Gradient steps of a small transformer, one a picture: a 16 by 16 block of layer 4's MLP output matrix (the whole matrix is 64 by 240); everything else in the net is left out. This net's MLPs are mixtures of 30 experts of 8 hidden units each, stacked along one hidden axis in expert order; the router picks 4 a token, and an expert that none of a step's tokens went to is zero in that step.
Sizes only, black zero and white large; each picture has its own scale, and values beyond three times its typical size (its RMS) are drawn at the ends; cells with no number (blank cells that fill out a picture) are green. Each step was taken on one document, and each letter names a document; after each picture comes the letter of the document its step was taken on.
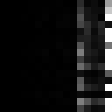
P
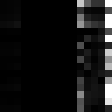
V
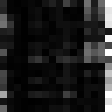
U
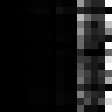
P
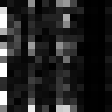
U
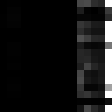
V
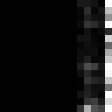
V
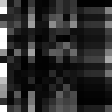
U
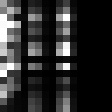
U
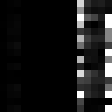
P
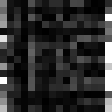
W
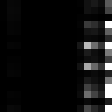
V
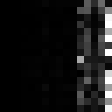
P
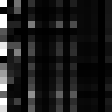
U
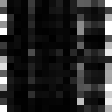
W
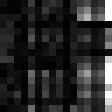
W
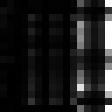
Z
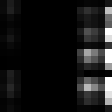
Z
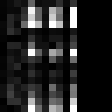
Z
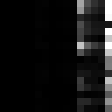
P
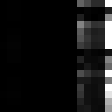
V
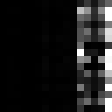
P
